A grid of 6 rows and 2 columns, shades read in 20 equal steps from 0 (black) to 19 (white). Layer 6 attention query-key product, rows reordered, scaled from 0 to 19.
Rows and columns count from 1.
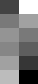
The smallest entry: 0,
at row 6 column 2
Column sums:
61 51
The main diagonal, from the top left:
5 12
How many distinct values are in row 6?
2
